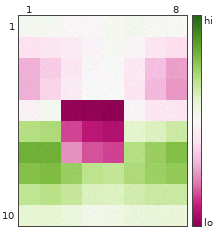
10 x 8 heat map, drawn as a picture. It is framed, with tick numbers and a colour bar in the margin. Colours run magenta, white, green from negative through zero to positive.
Calmest part: top middle. Odd patch: lower, in the centre. Roughest part: middle left. Ninth with the lowest average: centre.
